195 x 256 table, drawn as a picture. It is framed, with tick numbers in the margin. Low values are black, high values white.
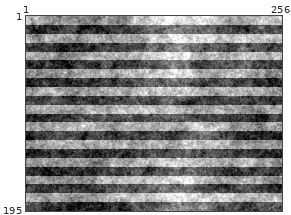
The ninth with the highest average is the top middle. The ninth with the lowest average is the bottom left. Stripes running across repeat 11 times from top to bottom.
